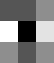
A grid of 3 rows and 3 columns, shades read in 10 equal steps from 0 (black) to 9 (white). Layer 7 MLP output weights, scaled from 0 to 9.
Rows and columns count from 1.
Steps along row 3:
down up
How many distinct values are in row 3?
2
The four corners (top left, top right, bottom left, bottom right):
3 5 5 5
